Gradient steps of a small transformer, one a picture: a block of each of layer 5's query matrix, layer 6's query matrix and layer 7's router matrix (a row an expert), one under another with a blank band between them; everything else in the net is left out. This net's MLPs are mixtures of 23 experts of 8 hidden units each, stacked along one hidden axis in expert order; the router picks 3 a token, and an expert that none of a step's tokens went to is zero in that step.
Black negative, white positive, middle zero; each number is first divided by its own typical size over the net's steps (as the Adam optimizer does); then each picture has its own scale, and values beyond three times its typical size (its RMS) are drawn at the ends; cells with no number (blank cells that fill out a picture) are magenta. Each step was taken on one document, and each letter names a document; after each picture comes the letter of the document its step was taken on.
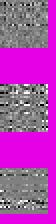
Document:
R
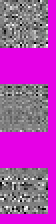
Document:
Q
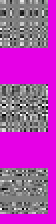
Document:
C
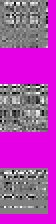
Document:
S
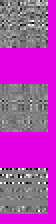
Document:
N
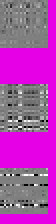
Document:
R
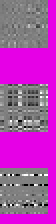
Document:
R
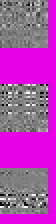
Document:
R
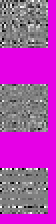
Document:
N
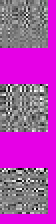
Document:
C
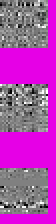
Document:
R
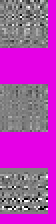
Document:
Q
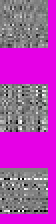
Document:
Q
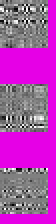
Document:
C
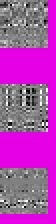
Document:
R
